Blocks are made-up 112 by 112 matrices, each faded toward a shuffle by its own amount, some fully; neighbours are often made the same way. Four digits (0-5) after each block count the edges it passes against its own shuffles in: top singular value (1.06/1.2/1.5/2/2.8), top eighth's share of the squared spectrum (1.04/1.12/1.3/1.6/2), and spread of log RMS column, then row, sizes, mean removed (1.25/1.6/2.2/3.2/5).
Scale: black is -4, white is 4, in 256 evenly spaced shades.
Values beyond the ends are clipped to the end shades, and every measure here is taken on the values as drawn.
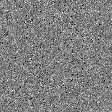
0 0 1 0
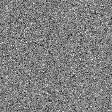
0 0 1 0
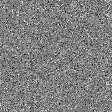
0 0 1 0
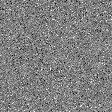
0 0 0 0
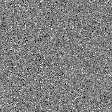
0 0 2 0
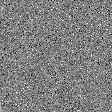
0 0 1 0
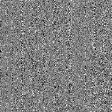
1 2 4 0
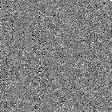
1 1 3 0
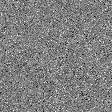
0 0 0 0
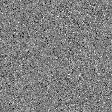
0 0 1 0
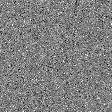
0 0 0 0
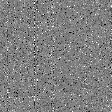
2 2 2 0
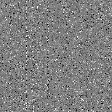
2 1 2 0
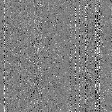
3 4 4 0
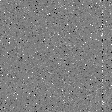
3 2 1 0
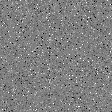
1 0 0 0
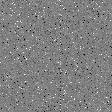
2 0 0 0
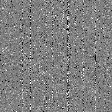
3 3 3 0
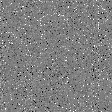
1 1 1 0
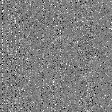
2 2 3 0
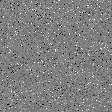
0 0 0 0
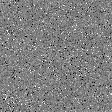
0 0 0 0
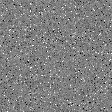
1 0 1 0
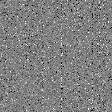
2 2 2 0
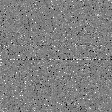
3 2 0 1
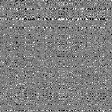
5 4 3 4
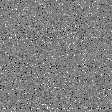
1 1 0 2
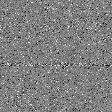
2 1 0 2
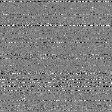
3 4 0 4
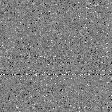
3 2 0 2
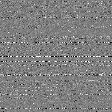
3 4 0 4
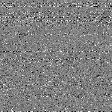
2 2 0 3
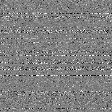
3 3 0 4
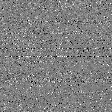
2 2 0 3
